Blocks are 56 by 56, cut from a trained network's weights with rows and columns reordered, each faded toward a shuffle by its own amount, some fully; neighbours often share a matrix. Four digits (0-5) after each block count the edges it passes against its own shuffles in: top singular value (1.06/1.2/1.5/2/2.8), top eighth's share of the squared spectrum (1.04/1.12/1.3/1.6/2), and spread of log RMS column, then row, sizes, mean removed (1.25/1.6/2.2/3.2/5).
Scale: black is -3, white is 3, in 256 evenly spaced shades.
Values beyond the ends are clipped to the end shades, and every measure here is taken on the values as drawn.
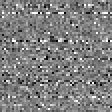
4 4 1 3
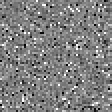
1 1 0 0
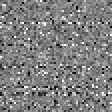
3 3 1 2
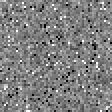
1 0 0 0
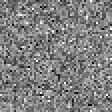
0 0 0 0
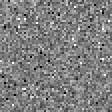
0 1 0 0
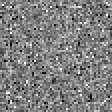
2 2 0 1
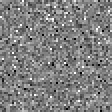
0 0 0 0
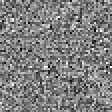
2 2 0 1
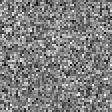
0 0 0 0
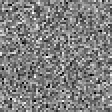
1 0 0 0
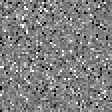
0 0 0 0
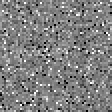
0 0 0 1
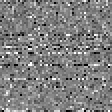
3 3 0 3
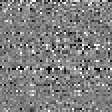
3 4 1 4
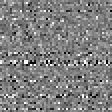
4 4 1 3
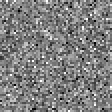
2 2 1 0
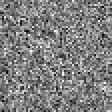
2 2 0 1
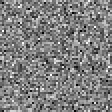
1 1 0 0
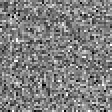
1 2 0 1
